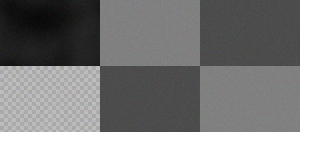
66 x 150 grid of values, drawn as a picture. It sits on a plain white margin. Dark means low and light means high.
It is made of 2 by 3 panels. Panel 1,1: very low, smooth, faint in contrast. Panel 1,2: middling, flat. Panel 1,3: low, flat. Panel 2,1: high, checkered, faint in contrast. Panel 2,2: low, flat. Panel 2,3: middling, flat.
